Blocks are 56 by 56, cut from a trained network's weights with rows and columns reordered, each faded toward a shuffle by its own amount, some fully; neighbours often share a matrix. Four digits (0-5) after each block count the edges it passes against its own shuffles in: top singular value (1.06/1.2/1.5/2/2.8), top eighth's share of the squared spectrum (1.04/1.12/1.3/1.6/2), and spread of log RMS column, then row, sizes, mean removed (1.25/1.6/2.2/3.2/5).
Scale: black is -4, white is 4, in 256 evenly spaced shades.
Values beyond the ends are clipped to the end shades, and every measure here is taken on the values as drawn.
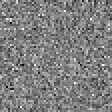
1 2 0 1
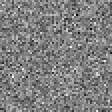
1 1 0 0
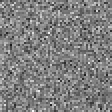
0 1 0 0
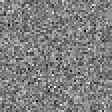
0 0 0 0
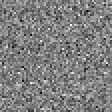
0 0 0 0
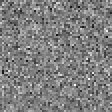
2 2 0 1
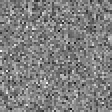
0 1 0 0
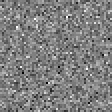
0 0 0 0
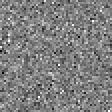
0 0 0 0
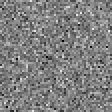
0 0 0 0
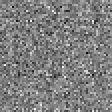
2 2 0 2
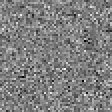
1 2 0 2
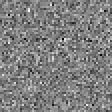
1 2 0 1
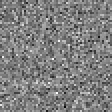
1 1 0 1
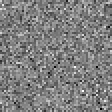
1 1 0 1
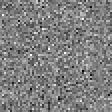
2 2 2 0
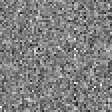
2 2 2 0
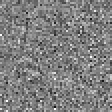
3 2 2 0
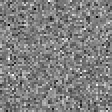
3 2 2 0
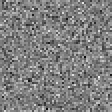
2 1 1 0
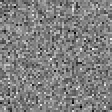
2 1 1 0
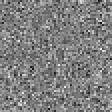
2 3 2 1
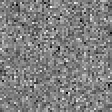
1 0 0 0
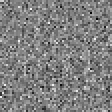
1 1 0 0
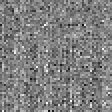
3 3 0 2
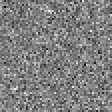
0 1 0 0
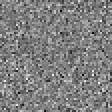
1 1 0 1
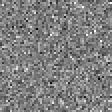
1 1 0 0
